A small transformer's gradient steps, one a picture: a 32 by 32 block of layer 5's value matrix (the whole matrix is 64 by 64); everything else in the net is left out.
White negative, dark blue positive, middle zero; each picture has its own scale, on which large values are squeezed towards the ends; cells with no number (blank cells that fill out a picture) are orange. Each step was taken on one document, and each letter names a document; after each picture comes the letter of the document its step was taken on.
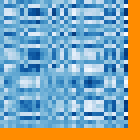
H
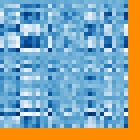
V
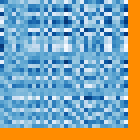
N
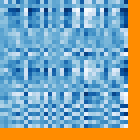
N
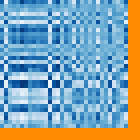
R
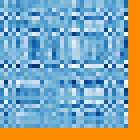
H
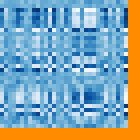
N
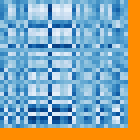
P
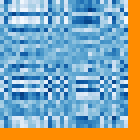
R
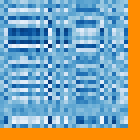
R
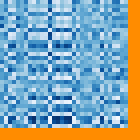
P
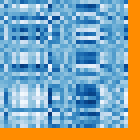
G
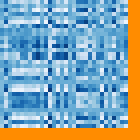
R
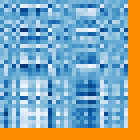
G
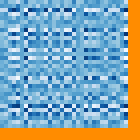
N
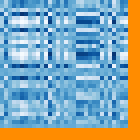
R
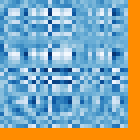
P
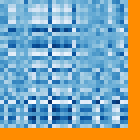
P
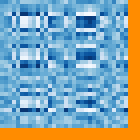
G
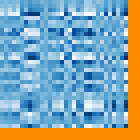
H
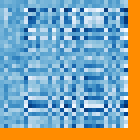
N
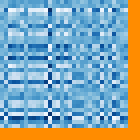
P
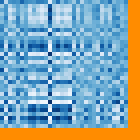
P
